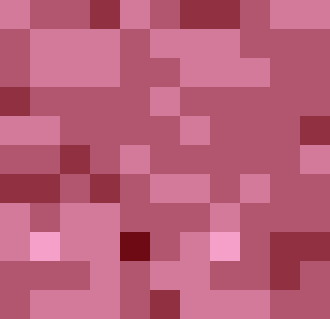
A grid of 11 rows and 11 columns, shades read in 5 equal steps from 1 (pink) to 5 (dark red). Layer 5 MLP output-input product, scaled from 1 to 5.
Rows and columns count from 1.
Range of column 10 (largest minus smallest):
2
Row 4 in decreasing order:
4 3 3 3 3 3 3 3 3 3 2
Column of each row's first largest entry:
4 1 1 1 11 3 1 2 5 10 6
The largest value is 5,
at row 9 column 5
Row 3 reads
3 2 2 2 3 3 2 2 2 3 3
